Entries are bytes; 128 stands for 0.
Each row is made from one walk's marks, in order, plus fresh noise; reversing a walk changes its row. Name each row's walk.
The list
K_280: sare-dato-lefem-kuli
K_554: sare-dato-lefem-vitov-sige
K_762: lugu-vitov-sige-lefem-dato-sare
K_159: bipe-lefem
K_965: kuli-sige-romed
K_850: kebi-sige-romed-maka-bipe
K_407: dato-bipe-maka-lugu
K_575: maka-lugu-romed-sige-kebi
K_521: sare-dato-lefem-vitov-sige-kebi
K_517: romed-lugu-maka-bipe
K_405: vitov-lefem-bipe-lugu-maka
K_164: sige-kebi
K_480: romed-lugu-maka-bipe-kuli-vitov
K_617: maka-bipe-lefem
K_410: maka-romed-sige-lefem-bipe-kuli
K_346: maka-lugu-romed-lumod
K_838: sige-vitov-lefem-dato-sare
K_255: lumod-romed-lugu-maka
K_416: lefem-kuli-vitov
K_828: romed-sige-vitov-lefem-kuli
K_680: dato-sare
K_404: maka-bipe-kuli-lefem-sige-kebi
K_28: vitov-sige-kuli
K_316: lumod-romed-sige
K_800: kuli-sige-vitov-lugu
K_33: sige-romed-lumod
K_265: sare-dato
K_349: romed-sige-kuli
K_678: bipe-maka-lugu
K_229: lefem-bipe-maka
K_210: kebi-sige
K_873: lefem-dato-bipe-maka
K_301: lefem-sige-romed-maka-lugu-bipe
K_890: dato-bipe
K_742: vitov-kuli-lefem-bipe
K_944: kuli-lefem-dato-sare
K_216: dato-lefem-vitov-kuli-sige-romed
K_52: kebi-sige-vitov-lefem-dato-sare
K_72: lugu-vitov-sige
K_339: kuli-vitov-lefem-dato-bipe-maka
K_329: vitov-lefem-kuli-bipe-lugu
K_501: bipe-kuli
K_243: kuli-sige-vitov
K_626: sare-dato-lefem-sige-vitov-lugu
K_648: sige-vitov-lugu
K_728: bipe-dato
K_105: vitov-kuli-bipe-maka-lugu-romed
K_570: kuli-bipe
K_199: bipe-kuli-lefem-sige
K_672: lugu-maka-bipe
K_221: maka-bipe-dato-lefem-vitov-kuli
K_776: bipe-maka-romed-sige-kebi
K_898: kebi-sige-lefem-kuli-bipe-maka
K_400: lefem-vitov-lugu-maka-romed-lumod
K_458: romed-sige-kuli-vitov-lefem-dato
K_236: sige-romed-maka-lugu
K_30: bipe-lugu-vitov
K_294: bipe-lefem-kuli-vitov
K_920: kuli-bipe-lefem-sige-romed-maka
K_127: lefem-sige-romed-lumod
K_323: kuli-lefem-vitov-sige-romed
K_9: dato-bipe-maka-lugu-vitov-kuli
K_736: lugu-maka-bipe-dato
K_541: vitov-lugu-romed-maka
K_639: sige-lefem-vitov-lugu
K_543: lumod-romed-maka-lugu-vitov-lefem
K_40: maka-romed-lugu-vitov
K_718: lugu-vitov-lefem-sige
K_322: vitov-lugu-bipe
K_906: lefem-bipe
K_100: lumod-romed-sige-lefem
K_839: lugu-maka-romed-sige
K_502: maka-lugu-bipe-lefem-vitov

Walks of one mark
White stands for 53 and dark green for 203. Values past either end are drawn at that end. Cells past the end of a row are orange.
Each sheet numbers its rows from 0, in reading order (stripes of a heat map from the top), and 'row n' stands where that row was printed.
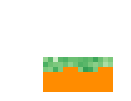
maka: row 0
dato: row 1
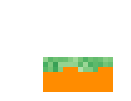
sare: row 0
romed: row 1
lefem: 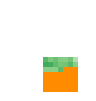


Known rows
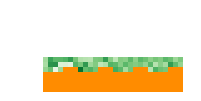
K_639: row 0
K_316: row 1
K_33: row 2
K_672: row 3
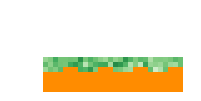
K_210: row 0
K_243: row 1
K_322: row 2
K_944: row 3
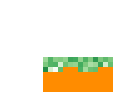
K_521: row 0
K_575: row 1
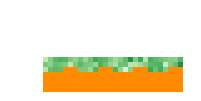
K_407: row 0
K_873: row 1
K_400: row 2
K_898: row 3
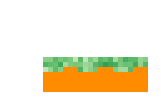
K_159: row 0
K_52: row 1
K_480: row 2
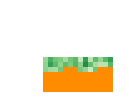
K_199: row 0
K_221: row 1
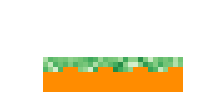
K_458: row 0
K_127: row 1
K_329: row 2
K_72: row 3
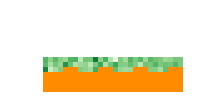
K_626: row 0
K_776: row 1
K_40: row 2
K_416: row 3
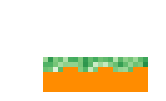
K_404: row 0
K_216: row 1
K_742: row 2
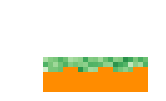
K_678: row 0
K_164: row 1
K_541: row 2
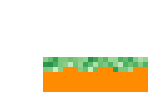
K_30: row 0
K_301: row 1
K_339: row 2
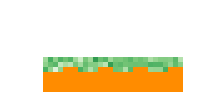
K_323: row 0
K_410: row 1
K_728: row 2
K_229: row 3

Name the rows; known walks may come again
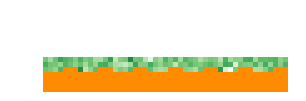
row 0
K_873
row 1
K_280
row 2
K_839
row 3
K_40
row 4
K_416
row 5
K_554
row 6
K_517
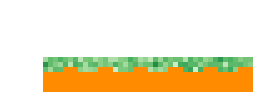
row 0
K_346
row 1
K_294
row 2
K_678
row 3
K_502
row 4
K_28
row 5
K_800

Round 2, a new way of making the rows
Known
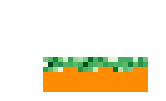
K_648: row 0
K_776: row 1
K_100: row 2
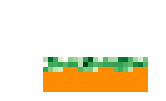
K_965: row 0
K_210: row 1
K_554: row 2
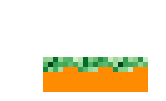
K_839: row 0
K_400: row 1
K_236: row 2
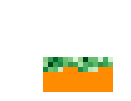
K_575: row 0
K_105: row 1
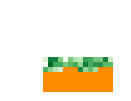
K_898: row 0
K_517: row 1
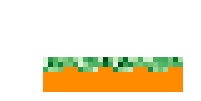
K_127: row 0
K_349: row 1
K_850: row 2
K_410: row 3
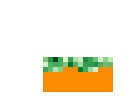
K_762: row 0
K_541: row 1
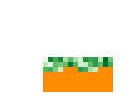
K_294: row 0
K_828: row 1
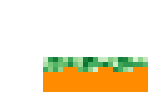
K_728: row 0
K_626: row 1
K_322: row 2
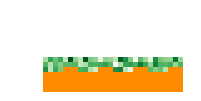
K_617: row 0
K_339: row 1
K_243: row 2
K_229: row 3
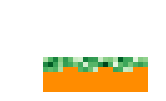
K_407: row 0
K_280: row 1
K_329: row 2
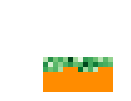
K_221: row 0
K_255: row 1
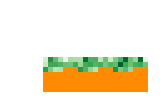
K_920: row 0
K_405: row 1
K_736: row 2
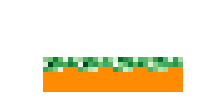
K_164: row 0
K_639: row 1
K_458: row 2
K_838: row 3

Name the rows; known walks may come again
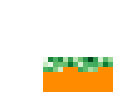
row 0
K_294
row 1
K_762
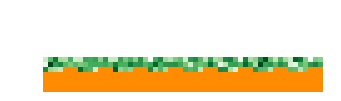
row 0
K_850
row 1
K_40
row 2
K_543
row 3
K_316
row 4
K_501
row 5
K_28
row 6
K_72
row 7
K_944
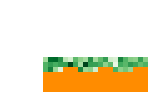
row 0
K_521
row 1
K_236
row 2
K_906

